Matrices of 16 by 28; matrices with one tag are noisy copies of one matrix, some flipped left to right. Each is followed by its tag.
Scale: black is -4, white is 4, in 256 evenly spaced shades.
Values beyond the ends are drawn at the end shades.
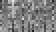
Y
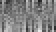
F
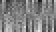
F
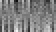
F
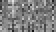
Y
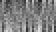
F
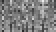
Y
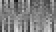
F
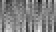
F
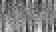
F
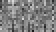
Y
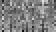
Y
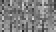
Y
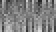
F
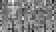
Y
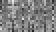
Y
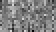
Y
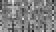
Y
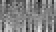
F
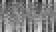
F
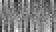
F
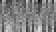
F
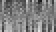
F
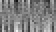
F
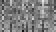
Y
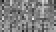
Y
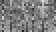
Y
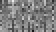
Y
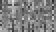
Y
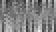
F
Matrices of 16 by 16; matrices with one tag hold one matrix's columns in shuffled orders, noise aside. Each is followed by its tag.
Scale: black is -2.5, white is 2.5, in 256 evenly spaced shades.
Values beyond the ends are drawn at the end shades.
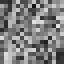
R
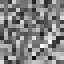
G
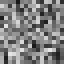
R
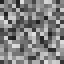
G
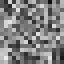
R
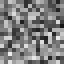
G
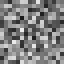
G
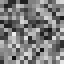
G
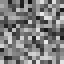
G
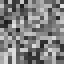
R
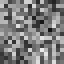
R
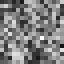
R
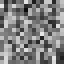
R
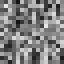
R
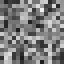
R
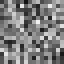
R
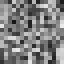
R
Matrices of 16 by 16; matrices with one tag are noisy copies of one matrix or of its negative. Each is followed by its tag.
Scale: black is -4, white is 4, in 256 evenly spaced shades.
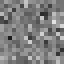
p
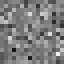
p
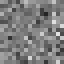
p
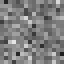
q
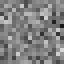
p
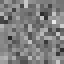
p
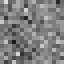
q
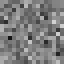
p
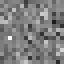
p
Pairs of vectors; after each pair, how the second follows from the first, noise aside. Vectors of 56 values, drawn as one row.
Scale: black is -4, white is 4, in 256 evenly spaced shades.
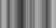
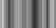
reversed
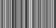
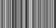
copied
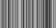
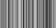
copied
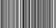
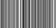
copied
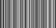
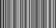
copied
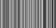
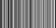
wrapped around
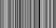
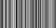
reversed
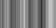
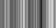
copied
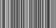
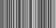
wrapped around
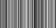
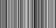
copied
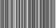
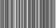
copied
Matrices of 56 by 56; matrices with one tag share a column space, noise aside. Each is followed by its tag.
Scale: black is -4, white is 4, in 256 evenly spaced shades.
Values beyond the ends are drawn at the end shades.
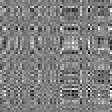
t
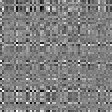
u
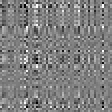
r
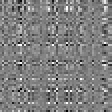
u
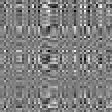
r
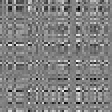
u
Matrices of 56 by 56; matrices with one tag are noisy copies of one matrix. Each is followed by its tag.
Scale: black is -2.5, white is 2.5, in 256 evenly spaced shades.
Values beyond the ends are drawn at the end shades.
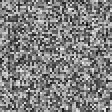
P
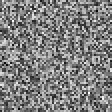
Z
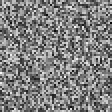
Z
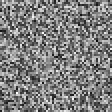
Z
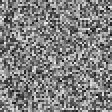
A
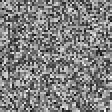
P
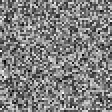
A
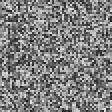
P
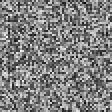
P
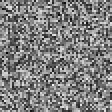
P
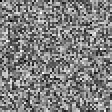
P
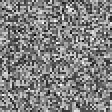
P
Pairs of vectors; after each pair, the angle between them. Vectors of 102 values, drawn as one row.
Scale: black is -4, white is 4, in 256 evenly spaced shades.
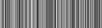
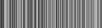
partly opposed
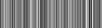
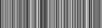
nearly parallel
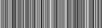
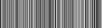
partly opposed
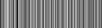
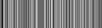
orthogonal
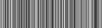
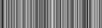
partly opposed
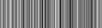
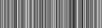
partly aligned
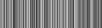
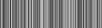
orthogonal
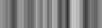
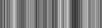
nearly opposite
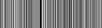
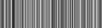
partly opposed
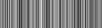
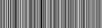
nearly opposite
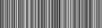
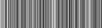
partly opposed
